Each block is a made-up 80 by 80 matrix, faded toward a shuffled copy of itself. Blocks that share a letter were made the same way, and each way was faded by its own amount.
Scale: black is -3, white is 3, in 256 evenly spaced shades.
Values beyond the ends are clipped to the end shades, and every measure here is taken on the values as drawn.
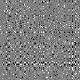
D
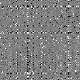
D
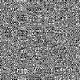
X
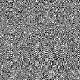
X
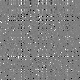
D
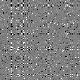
D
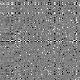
D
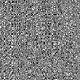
X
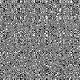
X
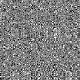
X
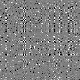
D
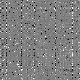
D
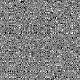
X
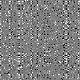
D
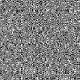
X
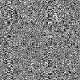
X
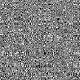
X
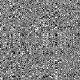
X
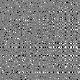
D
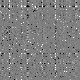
D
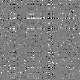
D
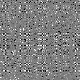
D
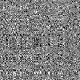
X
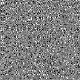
X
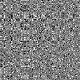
X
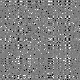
D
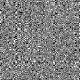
X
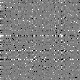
D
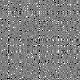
D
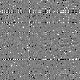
D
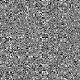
X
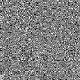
X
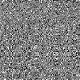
X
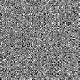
X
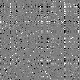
D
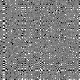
D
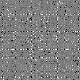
D
